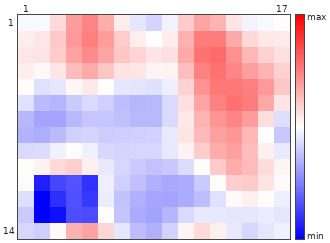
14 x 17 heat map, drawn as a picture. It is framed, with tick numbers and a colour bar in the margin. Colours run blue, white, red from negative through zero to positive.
The field is mottled with small blotches. The halves do not mirror each other. Values change most from cell to cell in the bottom left. On average the colour sits 50% of the way up the scale. The bottom left is the ninth with the lowest average. In the bottom left lies a patch that is lower than the rest.
